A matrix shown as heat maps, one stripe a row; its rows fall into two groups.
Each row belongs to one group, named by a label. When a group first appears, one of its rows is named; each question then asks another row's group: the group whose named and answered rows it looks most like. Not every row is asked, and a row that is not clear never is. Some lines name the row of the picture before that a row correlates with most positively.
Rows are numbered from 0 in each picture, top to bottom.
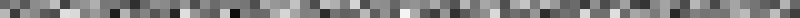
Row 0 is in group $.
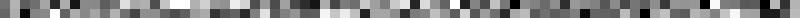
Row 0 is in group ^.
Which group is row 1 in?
$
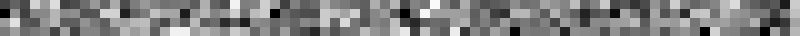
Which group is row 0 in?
$
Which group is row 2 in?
$
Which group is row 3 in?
^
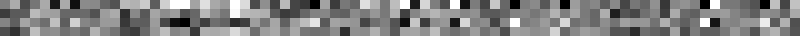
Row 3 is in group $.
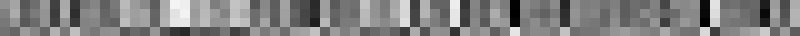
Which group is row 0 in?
^
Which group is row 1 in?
^
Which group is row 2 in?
^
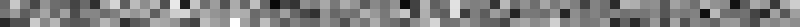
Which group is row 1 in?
^
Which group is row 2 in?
$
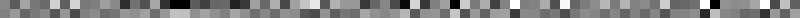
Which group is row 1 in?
^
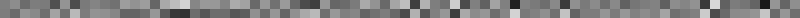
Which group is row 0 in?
^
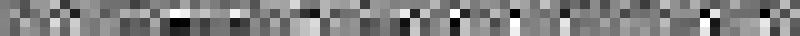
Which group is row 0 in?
$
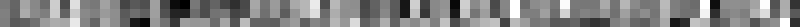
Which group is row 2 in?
$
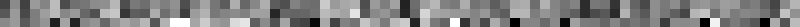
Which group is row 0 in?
$
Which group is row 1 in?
$
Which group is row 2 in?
^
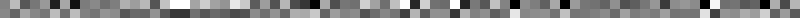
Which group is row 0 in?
^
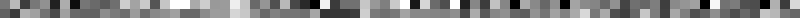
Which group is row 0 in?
^
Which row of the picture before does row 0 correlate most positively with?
0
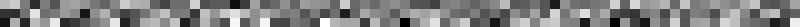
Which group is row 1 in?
$
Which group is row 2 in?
$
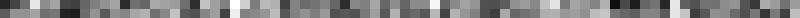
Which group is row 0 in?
$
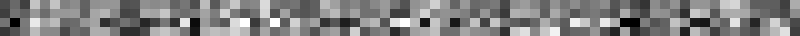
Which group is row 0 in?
$
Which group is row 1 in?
$
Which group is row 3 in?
$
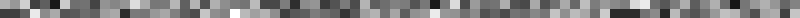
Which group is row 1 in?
$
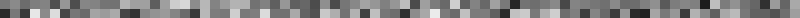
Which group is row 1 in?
$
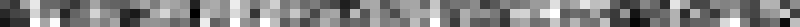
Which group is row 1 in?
$
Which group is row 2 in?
$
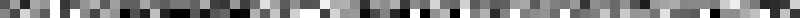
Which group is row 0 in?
$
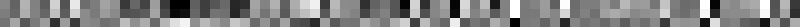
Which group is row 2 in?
^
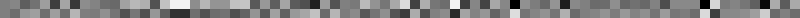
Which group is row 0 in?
^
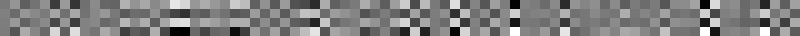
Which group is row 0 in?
^
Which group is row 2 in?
^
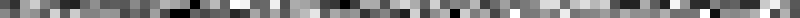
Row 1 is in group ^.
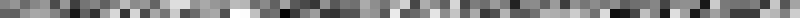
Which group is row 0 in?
^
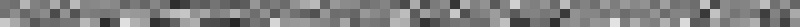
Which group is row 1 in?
^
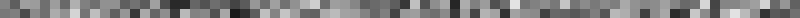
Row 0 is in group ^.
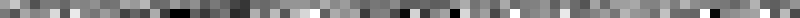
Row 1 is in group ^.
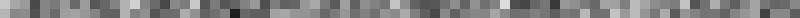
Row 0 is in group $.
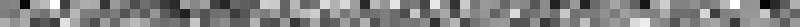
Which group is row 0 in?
$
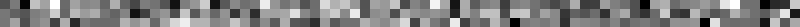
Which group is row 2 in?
^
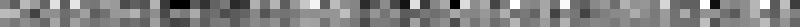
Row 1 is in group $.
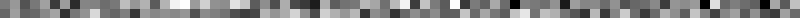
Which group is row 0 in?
^
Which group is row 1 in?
$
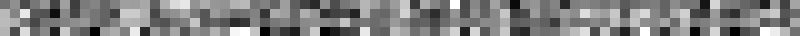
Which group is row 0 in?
^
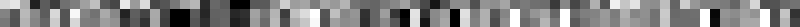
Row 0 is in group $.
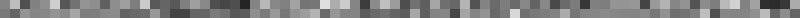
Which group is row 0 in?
$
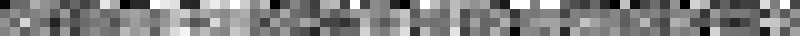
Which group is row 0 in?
$
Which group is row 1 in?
^
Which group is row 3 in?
^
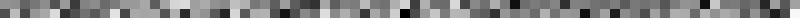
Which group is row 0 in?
^
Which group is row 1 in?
$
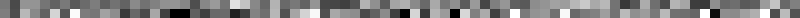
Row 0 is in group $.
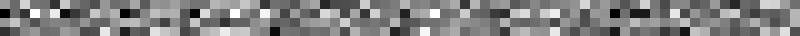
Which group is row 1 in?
$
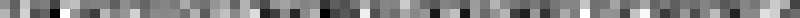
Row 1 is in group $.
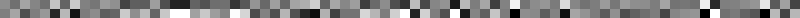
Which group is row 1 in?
^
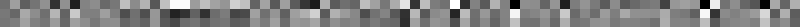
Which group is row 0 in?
^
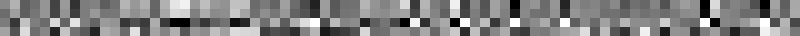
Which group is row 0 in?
^
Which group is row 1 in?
^
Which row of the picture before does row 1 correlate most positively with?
0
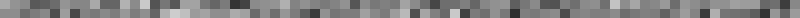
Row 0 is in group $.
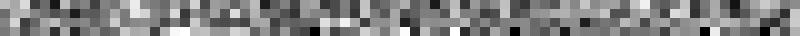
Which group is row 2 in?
$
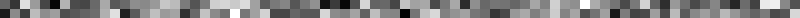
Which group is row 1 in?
$
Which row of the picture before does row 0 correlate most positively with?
0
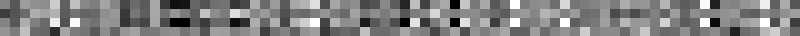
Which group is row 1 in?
$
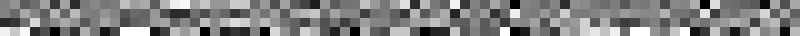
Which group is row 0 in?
^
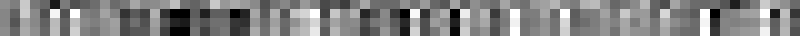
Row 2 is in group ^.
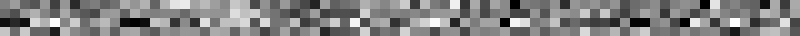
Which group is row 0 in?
^
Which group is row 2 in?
$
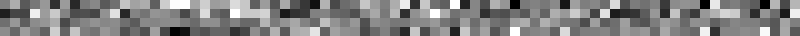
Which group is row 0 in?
^
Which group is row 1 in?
$
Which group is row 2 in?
$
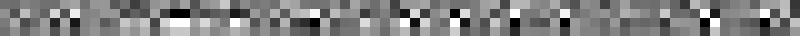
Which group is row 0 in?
$
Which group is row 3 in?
^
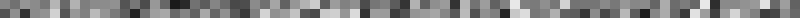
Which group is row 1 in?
$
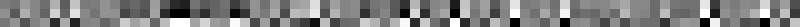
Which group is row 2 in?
^
